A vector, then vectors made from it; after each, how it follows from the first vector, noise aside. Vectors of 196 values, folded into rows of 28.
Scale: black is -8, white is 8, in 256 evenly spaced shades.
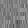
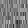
scaled up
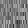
scaled up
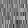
scaled up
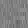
shrunk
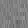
shrunk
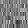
scaled up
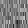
scaled up
